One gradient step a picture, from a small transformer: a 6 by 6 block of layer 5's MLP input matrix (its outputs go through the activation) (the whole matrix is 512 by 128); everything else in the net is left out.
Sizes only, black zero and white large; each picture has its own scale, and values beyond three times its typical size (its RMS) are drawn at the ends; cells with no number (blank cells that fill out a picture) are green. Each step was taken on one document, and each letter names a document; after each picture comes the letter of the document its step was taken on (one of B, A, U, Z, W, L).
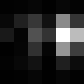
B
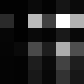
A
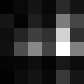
B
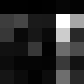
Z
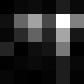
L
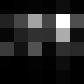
L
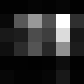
L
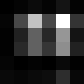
L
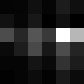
B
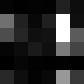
Z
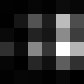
A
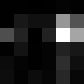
Z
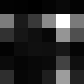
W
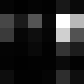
Z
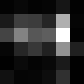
L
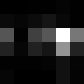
W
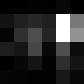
W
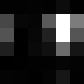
W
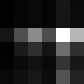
B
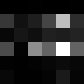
W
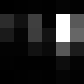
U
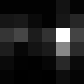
U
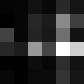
A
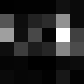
Z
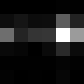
W
